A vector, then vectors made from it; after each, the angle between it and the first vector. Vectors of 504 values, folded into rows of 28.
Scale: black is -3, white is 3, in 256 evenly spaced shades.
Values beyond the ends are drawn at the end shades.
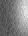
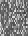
orthogonal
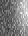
nearly parallel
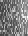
partly aligned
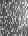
partly aligned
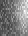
nearly parallel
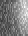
nearly parallel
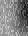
nearly opposite
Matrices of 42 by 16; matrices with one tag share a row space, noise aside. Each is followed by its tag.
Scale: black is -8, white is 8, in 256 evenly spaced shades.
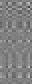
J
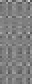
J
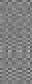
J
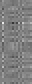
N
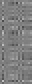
N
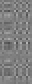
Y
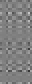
J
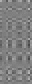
J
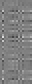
N
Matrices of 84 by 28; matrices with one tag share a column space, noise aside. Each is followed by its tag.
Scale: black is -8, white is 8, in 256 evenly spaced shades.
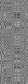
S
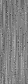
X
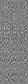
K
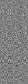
K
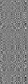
S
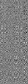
K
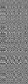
K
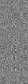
S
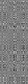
S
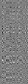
K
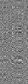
K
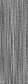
X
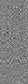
K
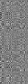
S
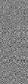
K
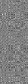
S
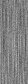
X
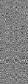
K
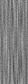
X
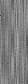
X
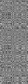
S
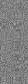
S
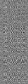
K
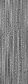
X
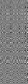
K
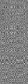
K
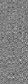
K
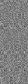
S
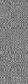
S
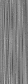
X
